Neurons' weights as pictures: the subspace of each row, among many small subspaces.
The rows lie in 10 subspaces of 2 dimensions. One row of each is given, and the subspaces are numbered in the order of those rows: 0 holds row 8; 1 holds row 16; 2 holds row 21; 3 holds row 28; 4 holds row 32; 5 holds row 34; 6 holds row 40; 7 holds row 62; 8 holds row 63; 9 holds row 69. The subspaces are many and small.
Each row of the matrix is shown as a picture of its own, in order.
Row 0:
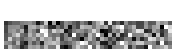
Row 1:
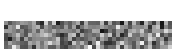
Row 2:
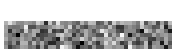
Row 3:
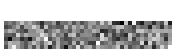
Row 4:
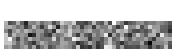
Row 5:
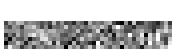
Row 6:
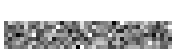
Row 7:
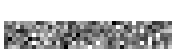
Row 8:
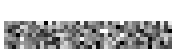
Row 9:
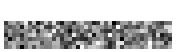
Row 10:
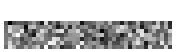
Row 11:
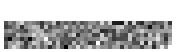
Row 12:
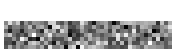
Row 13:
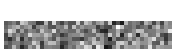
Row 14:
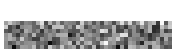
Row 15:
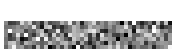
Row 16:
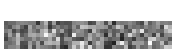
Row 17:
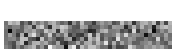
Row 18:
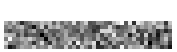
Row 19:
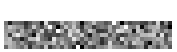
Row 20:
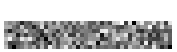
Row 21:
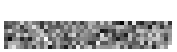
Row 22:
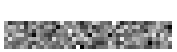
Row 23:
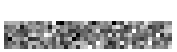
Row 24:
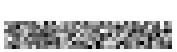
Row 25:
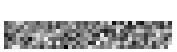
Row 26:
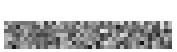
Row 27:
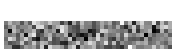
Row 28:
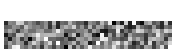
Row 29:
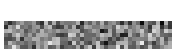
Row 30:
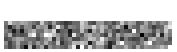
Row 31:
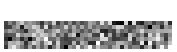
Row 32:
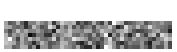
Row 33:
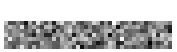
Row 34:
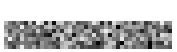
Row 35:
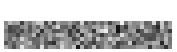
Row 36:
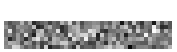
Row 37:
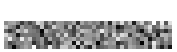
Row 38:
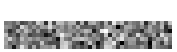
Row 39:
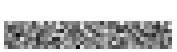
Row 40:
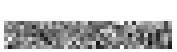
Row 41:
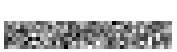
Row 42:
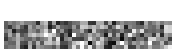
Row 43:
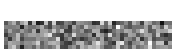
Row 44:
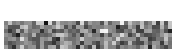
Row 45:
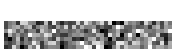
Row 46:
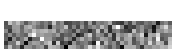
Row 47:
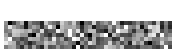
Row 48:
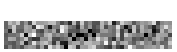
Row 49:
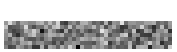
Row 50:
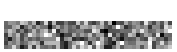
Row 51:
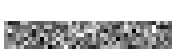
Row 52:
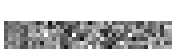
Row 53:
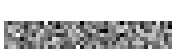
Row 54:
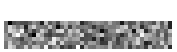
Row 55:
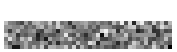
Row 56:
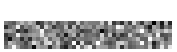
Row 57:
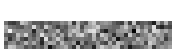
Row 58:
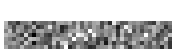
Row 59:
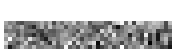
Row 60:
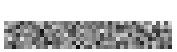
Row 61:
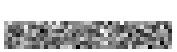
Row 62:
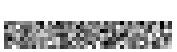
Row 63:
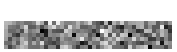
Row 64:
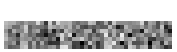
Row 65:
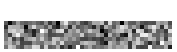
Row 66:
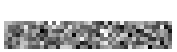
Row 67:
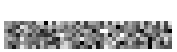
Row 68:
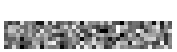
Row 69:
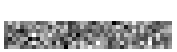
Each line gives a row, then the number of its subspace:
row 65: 8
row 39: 5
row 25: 3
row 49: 8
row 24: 7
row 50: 0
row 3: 2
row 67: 0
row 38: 0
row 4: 4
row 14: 7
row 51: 6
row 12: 9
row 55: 3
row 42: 1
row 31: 2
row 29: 7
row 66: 8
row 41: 9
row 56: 9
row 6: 5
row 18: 6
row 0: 8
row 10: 1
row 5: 6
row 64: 1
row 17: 2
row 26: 7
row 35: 4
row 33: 5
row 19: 0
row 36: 3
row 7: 9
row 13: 4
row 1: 7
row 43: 5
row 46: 6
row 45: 4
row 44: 0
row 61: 8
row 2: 1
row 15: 2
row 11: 2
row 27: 3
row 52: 8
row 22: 5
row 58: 3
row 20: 2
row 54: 1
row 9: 5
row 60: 9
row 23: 7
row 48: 3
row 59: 6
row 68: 4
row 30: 1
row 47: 4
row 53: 0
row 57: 6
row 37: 9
